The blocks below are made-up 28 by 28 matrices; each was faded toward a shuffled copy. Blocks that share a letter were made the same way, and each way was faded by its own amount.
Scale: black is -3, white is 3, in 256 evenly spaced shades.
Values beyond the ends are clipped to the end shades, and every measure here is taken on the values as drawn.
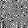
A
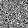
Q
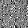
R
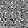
R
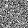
Q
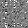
R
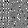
A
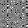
A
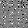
A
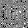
R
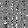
A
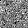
Q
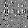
A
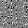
A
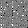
A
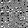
A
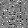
R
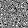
Q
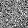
Q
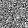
Q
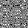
R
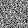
Q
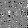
A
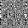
R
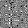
R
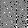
A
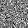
Q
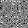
A
